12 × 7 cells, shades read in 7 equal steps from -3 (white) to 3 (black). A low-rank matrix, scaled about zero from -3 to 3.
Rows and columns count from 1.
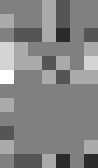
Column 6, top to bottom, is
0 0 0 0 0 -1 0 0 0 0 0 0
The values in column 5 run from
-1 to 2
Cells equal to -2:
3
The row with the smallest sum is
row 5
